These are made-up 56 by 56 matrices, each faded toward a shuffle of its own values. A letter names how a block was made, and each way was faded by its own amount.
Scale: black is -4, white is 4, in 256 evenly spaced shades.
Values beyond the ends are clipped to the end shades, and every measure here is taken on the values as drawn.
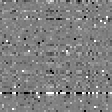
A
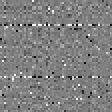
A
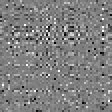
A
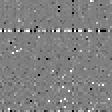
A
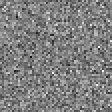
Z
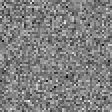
Z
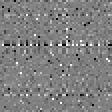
A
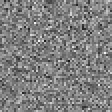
Z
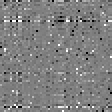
A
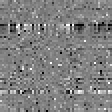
A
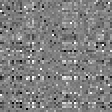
A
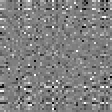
A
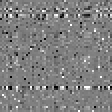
A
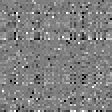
A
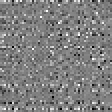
A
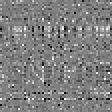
A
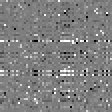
A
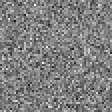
Z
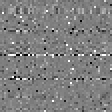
A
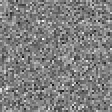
Z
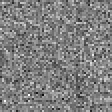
Z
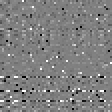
A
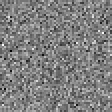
Z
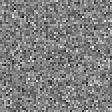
Z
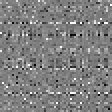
A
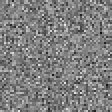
Z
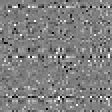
A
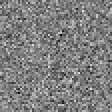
Z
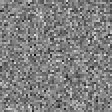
Z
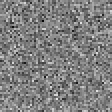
Z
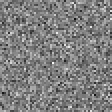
Z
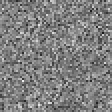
Z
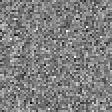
Z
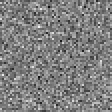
Z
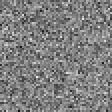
Z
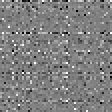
A
